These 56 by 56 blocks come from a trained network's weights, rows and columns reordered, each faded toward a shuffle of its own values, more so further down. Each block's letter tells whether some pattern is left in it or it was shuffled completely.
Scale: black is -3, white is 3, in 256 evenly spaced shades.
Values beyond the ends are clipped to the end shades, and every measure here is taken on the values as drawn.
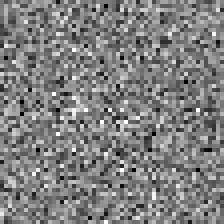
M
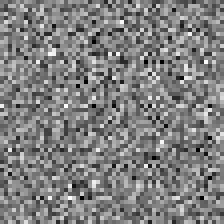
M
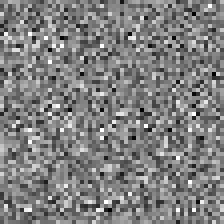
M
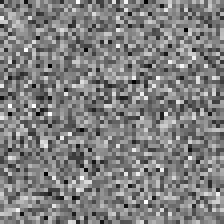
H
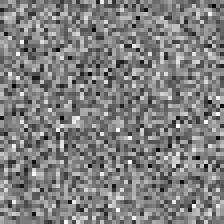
H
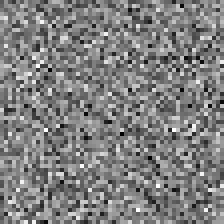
M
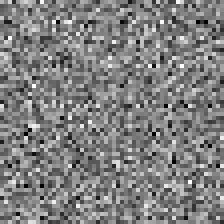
M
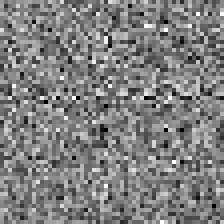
M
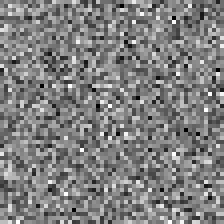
H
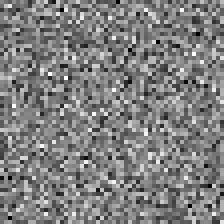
H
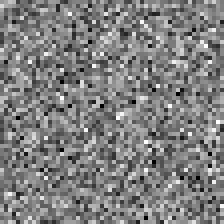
H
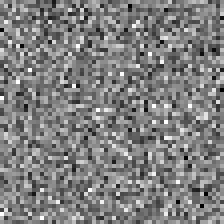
H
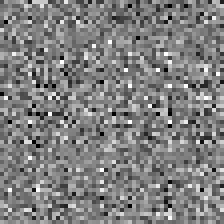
M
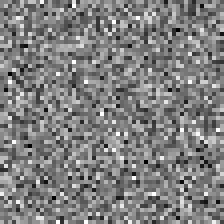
H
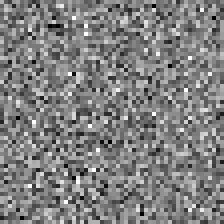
H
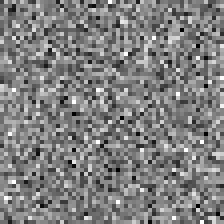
H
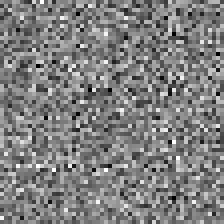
M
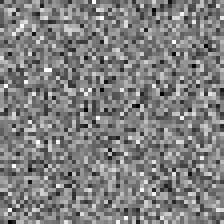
H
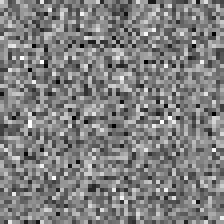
M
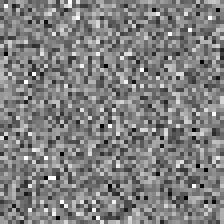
H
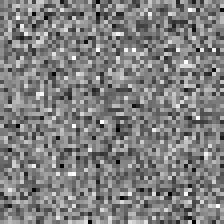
M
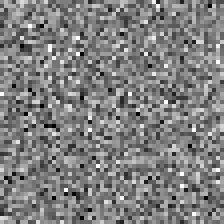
H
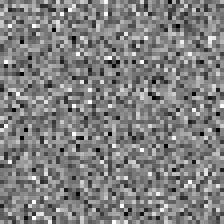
H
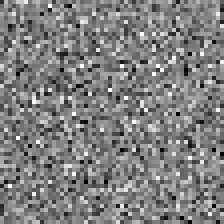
H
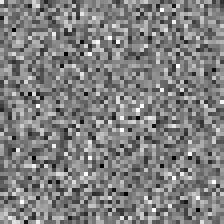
H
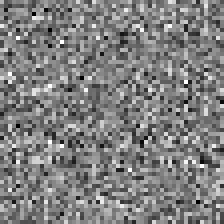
M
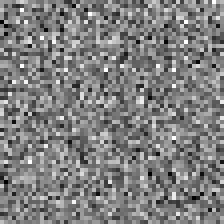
M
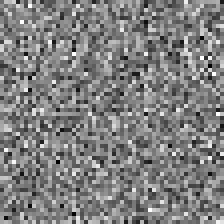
M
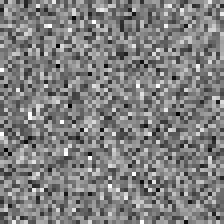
H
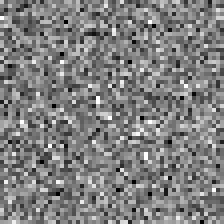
H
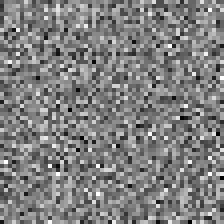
M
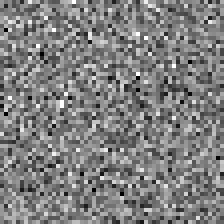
H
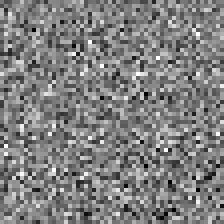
M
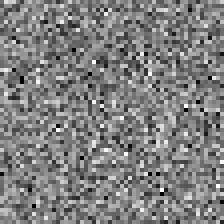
H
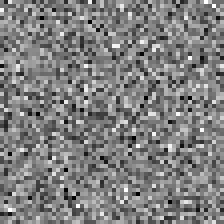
H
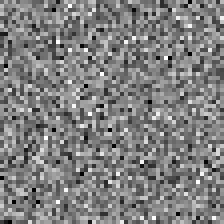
H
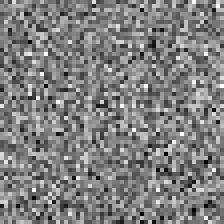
M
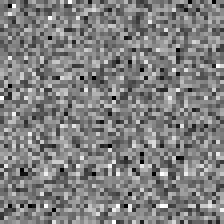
M
